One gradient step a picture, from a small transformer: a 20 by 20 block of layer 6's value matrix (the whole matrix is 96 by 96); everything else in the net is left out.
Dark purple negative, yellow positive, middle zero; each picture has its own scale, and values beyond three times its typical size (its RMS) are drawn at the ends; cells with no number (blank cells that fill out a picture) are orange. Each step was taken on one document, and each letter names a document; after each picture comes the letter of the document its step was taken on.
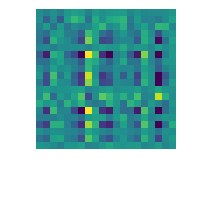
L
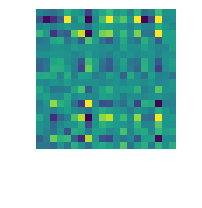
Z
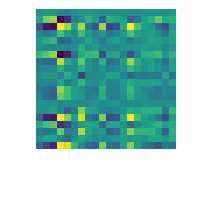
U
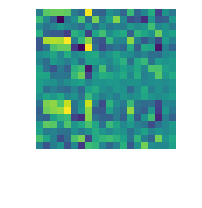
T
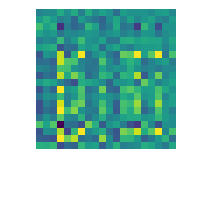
U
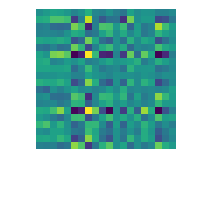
L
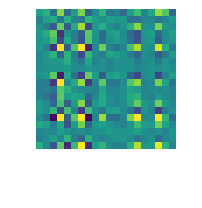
U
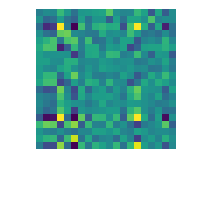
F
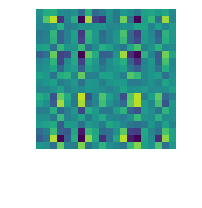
U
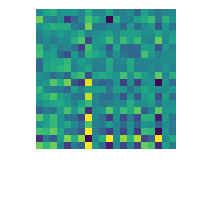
T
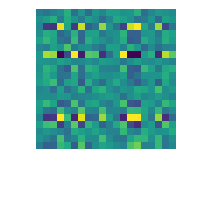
F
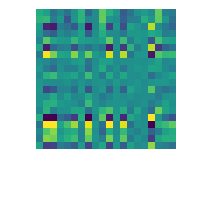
T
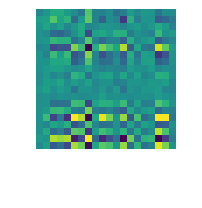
L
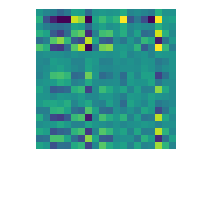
Z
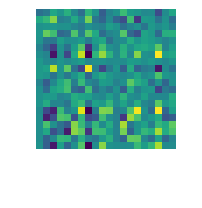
F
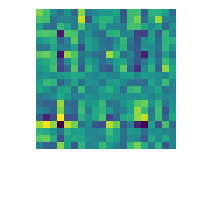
F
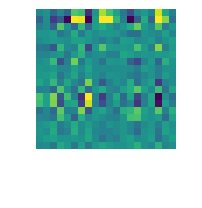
Z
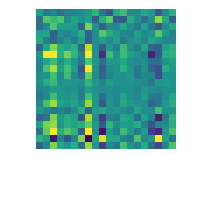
T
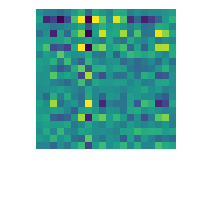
Z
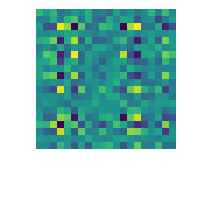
F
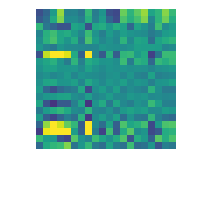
T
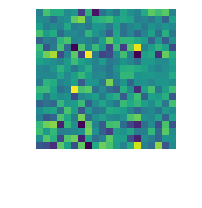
F
